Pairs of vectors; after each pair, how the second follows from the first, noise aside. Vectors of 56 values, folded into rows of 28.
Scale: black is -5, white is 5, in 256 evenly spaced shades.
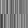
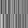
negated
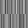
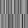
wrapped around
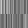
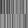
negated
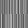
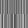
wrapped around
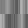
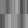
negated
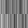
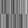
reversed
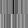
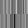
reversed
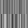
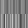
sign-scrambled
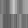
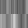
reversed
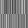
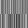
wrapped around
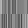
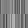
wrapped around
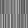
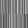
reversed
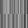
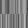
sign-scrambled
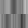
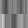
reversed
